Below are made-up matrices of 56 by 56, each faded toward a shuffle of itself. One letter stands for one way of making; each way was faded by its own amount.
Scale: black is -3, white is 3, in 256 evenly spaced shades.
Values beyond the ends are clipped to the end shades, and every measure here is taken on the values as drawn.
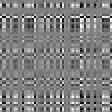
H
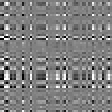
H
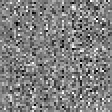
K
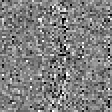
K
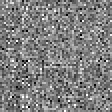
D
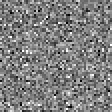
D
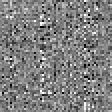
K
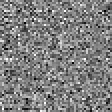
D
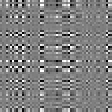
H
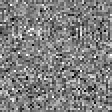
D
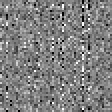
K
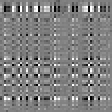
H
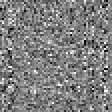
K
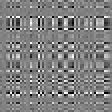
H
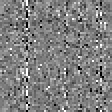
K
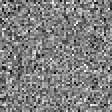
D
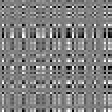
H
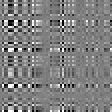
H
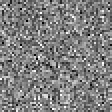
D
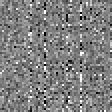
K
